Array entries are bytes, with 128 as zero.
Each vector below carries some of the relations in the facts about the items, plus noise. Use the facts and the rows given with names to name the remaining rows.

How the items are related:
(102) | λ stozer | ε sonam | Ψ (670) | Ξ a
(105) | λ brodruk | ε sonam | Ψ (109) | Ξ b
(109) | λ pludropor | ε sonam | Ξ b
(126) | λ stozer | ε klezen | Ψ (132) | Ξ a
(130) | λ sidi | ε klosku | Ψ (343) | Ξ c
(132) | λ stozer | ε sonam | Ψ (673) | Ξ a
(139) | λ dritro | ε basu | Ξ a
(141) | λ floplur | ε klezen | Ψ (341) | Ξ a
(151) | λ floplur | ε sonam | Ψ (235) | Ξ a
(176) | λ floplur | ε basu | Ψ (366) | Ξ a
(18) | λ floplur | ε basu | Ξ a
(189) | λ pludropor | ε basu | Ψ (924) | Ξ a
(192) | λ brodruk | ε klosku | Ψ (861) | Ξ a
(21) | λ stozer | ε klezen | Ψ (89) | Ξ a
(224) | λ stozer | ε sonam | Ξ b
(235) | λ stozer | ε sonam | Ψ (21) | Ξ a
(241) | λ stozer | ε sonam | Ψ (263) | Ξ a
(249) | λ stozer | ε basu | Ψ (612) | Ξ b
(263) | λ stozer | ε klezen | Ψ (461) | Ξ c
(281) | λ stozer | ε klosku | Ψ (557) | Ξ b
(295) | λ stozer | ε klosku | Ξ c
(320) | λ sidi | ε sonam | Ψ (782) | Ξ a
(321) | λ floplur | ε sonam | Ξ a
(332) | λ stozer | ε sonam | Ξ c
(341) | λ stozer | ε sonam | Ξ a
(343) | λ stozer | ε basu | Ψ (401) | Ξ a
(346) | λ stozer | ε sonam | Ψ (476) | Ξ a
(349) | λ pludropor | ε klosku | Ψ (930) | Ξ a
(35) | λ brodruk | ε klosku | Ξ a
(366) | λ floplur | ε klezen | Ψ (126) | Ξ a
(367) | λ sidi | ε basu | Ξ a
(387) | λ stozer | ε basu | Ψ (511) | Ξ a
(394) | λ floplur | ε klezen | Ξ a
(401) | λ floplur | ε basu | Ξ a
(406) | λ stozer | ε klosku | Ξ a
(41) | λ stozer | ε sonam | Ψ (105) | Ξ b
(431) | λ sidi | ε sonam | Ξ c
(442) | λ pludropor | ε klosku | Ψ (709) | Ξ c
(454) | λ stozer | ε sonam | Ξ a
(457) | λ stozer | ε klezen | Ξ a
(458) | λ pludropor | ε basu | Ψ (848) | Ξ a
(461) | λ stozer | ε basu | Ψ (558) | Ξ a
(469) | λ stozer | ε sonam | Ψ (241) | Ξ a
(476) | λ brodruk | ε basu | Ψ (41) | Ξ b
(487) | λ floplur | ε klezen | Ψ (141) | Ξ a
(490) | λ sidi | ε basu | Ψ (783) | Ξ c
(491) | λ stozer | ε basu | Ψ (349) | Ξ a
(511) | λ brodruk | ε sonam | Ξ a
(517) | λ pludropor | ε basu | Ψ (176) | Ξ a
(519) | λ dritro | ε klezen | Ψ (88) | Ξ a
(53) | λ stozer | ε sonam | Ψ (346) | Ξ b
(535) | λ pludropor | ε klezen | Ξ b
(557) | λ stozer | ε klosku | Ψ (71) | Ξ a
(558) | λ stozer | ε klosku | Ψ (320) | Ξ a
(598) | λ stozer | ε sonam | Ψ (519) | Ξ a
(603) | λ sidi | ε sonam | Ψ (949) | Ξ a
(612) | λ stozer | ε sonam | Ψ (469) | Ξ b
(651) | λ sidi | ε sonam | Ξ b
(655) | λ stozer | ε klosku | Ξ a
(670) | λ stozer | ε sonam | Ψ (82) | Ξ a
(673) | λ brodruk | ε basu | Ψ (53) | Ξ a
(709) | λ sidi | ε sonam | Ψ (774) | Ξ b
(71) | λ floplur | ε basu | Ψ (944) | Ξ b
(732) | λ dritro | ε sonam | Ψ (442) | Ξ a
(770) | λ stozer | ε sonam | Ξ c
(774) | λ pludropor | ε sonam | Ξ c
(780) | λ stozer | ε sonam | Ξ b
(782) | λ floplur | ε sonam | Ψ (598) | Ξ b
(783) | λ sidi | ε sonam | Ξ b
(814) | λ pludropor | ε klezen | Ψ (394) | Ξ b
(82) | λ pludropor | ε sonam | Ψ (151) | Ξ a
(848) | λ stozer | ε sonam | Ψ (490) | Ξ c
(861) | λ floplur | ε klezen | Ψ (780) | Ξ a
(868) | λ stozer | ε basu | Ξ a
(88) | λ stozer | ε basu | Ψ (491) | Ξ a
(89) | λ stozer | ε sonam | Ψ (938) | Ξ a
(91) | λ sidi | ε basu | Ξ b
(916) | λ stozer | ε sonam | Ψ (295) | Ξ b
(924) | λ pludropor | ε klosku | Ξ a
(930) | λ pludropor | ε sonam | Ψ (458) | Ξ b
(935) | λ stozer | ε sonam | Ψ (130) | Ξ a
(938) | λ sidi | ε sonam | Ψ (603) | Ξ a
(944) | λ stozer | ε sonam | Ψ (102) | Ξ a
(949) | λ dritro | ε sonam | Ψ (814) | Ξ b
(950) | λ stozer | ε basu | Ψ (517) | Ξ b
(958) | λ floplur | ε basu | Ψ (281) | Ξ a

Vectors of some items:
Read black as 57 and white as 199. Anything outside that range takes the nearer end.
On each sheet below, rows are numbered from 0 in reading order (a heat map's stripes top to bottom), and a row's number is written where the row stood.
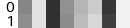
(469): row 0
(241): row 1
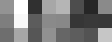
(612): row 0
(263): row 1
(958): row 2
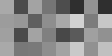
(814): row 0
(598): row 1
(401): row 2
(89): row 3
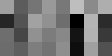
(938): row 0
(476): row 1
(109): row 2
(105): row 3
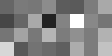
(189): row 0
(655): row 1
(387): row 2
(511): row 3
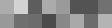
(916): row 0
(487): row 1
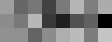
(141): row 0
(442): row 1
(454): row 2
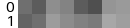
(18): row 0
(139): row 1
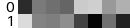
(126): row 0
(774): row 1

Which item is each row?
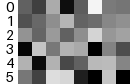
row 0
(35)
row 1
(367)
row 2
(519)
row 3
(950)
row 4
(394)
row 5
(490)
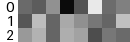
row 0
(192)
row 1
(461)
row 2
(224)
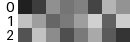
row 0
(673)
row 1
(732)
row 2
(281)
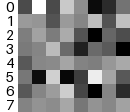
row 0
(249)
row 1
(320)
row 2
(71)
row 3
(130)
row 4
(868)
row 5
(349)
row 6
(91)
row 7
(343)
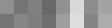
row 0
(21)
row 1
(457)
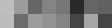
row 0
(782)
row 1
(949)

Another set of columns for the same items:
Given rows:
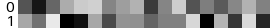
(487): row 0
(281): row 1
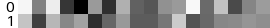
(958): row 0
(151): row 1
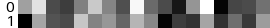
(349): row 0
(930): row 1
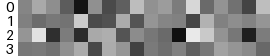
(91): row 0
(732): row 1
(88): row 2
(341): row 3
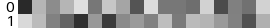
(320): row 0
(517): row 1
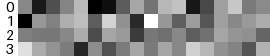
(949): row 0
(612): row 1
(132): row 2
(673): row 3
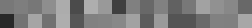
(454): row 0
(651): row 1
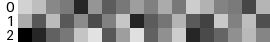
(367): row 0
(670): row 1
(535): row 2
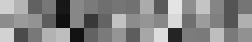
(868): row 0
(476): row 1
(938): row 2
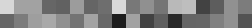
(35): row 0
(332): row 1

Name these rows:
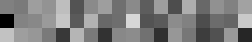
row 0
(511)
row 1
(782)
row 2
(295)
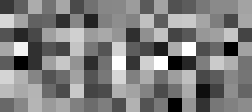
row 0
(105)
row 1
(139)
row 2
(126)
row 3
(458)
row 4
(814)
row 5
(924)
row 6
(442)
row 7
(774)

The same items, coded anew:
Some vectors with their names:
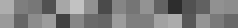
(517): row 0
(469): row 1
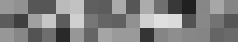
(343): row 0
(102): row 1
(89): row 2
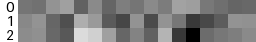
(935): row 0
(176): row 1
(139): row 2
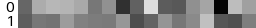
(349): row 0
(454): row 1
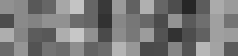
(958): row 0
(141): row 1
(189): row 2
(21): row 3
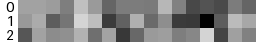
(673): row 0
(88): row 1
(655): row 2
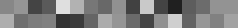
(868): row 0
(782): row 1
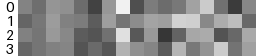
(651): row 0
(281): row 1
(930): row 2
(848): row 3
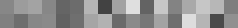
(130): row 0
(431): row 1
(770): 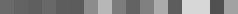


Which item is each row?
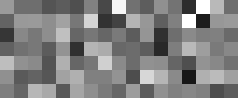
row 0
(263)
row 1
(924)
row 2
(457)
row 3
(535)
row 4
(476)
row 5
(71)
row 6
(732)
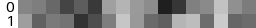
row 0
(814)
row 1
(612)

